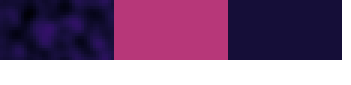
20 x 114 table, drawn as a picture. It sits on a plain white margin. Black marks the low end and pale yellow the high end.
The table splits into one row of 3 panels. Panel 1,1: very low, blotchy, faint in contrast. Panel 1,2: middling, flat. Panel 1,3: very low, flat.
